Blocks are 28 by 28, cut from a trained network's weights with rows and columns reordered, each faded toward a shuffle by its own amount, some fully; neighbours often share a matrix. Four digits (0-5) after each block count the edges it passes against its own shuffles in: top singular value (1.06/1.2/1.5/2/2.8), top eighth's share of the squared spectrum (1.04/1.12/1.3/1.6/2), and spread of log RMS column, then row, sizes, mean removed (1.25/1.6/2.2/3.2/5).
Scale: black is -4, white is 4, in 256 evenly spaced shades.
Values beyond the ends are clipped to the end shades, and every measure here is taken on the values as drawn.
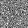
0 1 0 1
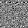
3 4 1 2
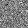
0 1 0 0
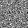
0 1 0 0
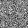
0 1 0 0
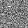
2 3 0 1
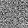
2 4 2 2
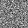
1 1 0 0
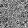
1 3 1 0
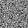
1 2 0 0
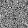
2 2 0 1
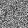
2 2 0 1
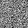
0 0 0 0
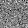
1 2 1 0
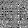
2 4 2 0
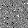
1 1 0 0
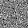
0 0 0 0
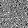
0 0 0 0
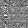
3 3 2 0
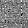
2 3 1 0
